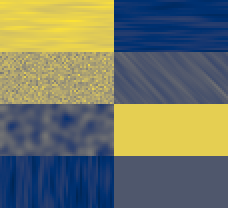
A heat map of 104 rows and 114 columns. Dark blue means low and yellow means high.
The table splits into 4 rows of 2 panels. Panel 1,1: very high, streaked across, faint in contrast. Panel 1,2: very low, streaked across, faint in contrast. Panel 2,1: high, fine-grained. Panel 2,2: low, slanting down to the right, faint in contrast. Panel 3,1: low, blotchy. Panel 3,2: very high, flat. Panel 4,1: very low, streaked downward, faint in contrast. Panel 4,2: low, flat.
